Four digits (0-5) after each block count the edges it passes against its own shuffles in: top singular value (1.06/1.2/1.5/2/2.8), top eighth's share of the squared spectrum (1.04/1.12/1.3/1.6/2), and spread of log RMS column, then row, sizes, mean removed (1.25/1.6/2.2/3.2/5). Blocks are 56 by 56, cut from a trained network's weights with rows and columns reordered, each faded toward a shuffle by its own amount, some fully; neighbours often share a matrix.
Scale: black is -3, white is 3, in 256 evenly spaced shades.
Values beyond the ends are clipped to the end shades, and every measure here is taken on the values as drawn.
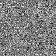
2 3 0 1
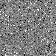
0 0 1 0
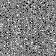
1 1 0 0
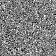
0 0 0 0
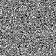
2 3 0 0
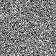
0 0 0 0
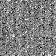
2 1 0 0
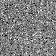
1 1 0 1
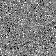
0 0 0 0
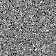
0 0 0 0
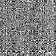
3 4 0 3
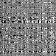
3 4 0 3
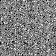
1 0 0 0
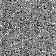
1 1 0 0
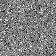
0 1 0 0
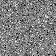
0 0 0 0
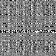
3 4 0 4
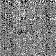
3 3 0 2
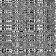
4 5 2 4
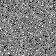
0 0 0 0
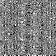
3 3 1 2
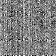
3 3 0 2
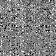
2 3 0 2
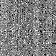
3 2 0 1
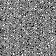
1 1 0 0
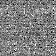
2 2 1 0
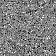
0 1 0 0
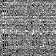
3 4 3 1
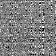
3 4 3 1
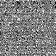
3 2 2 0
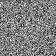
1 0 0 0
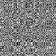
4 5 3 1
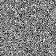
2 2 0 0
